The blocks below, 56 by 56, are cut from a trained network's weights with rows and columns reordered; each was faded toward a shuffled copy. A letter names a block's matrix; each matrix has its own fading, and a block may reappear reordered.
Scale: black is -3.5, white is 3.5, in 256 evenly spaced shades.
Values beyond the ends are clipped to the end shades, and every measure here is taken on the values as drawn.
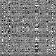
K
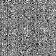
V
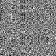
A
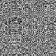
A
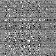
K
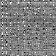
K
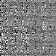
K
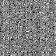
V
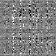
K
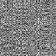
A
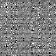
K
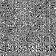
V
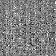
V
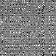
K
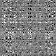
K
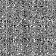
V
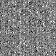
V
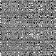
K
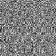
A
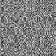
A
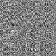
A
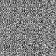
A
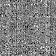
V
